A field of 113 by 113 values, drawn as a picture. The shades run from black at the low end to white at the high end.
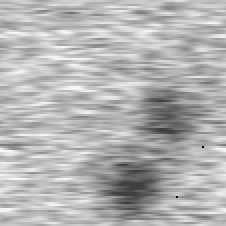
Lone odd cells: 2, each lower than its neighbours. Mirror symmetry: none. Average level on the scale: 70%. Dips: two.
